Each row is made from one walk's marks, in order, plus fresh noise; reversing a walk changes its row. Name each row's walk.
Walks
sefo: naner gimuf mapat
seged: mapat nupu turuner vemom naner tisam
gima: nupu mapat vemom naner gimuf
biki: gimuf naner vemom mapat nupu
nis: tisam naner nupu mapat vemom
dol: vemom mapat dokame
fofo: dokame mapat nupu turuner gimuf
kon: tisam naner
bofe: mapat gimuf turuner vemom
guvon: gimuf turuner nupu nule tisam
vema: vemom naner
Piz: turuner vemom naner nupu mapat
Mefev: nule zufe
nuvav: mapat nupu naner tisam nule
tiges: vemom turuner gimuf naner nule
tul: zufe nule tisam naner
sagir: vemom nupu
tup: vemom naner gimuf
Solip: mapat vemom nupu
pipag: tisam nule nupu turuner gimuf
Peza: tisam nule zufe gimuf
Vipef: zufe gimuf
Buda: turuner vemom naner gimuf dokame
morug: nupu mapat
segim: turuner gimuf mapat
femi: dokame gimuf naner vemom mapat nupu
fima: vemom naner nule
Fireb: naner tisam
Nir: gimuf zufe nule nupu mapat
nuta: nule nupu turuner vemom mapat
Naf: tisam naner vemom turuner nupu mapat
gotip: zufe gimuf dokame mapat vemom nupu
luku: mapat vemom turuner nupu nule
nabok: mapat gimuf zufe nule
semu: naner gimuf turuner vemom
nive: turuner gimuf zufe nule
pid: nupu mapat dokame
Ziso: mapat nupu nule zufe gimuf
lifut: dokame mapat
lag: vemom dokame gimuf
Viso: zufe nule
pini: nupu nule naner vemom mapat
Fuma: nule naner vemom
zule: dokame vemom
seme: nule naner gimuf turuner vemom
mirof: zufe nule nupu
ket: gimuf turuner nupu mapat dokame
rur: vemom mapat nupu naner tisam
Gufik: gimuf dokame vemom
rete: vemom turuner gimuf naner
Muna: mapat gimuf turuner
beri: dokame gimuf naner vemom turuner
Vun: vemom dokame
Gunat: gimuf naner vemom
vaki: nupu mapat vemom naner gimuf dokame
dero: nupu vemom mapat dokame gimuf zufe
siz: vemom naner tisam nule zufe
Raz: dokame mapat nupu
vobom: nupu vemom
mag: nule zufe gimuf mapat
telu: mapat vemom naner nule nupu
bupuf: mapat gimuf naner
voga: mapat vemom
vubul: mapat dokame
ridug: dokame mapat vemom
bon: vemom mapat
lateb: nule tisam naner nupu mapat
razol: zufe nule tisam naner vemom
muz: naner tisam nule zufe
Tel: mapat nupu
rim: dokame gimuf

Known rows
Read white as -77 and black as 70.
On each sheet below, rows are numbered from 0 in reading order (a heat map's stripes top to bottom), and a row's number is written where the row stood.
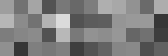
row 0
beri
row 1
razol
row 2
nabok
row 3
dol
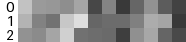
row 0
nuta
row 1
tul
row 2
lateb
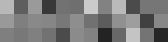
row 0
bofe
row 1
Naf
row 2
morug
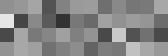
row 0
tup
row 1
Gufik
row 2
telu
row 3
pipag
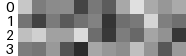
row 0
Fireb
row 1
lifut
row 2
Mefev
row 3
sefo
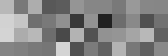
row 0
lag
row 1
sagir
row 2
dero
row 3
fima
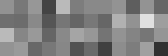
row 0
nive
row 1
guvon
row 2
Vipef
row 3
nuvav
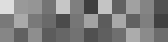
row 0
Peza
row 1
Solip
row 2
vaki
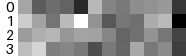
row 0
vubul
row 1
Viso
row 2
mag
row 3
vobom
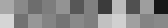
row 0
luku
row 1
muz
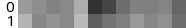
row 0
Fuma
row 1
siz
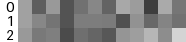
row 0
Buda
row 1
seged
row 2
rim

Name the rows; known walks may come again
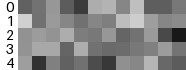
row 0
bupuf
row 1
muz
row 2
pini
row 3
seme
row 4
ridug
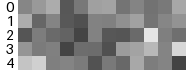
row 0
tup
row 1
Gunat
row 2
Raz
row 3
rim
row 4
vobom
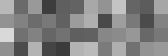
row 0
semu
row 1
biki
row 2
Vun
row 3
segim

